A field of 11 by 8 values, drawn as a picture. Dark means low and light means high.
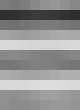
Average level on the scale: 60%. Ninth with the lowest average: top left. Grain: streaks across.
